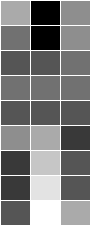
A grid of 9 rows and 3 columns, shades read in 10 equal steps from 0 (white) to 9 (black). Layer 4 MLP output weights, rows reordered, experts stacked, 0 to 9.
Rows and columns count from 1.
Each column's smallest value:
3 0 3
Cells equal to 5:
5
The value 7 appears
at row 6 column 3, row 7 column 1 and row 8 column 1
